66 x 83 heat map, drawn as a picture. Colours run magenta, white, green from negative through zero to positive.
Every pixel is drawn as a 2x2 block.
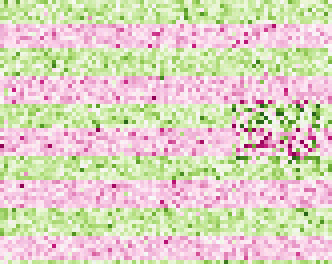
Average level on the scale: 50%. Stripes: horizontal, repeating 5 times. Odd patch: rougher, in the middle right. Slope: none. Roughest part: middle right.
